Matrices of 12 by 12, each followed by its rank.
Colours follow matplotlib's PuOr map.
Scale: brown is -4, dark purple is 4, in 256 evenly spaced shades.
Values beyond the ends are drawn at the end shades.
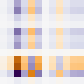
one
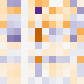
two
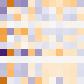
two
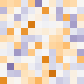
full rank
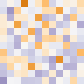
full rank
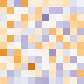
full rank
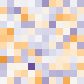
full rank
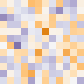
full rank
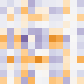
two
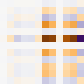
one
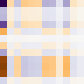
one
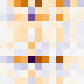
two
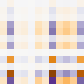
one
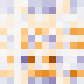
two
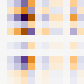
one
